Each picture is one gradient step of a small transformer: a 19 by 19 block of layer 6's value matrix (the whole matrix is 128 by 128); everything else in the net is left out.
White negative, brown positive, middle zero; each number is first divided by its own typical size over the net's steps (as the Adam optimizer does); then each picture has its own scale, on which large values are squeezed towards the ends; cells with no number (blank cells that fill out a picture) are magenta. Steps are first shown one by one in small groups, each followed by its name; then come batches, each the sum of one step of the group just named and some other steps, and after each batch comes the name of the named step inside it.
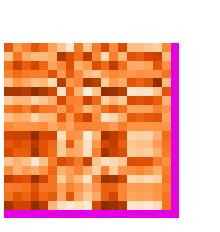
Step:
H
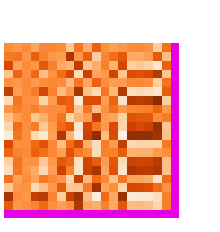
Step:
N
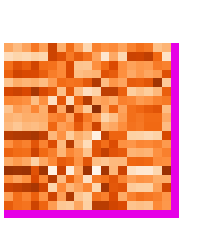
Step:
H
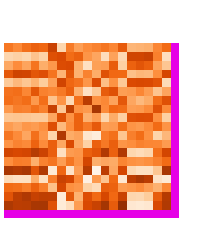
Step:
H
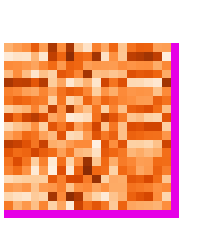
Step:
N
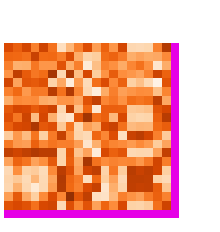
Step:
N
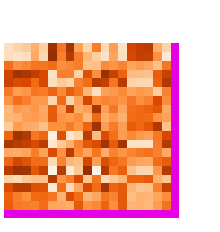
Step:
N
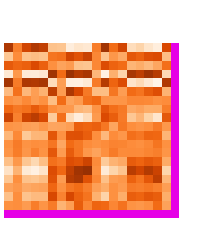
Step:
H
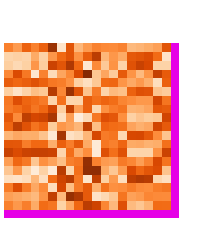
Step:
N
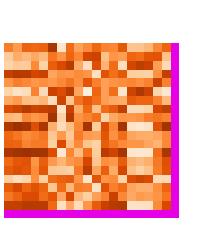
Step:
H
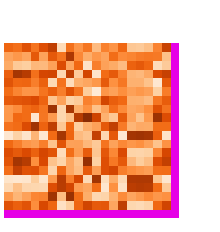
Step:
N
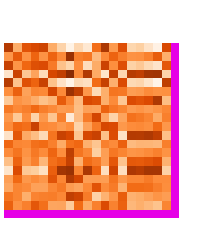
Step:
N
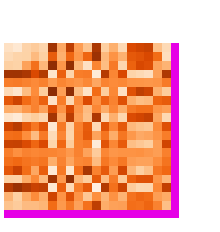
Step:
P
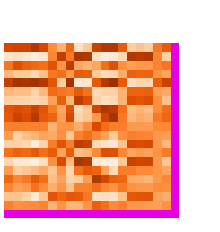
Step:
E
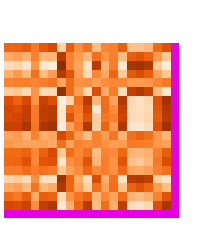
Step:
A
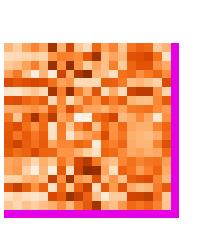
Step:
P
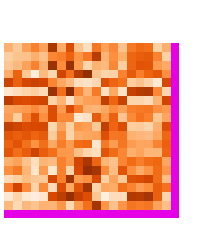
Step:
P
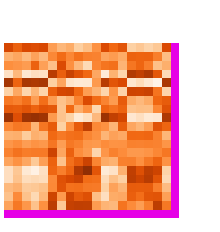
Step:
A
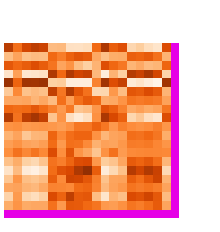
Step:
E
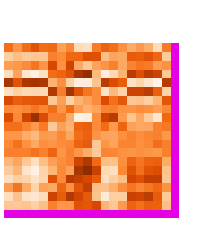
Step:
P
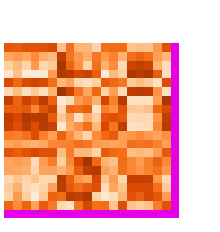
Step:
A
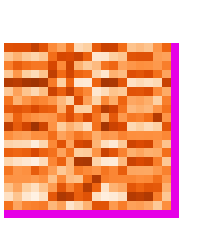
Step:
E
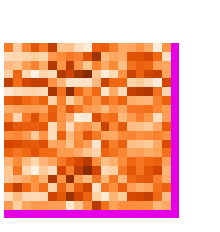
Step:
P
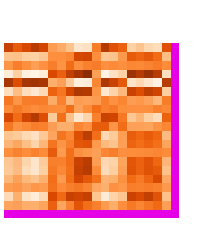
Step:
E
